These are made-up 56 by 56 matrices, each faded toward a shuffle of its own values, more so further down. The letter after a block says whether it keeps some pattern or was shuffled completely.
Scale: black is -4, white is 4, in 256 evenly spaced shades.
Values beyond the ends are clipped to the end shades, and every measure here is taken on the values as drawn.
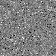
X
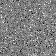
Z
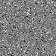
Z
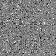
X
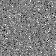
X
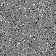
Z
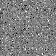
X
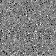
X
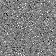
Z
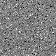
Z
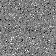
X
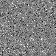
Z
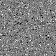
Z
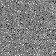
X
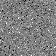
Z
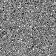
Z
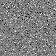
Z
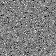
Z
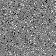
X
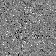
X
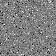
Z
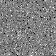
X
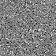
X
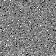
X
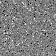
X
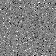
X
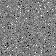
Z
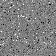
Z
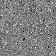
X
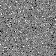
Z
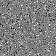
X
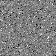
Z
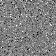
X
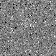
Z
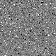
Z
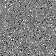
Z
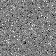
Z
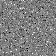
X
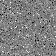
Z
